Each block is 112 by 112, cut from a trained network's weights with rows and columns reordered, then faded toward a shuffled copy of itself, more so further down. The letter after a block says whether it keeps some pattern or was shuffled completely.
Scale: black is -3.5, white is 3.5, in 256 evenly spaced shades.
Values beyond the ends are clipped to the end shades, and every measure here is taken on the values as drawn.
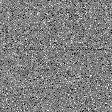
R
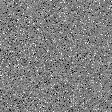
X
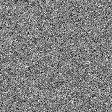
R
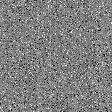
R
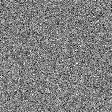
R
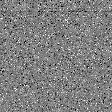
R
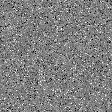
X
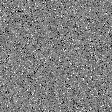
X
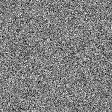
X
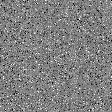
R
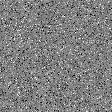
X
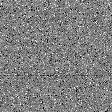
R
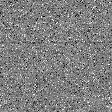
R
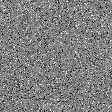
X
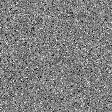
R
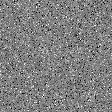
X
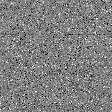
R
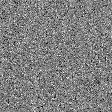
X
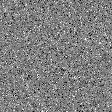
X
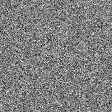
X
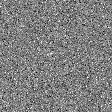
X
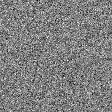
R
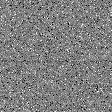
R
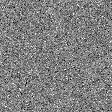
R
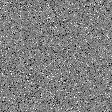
X
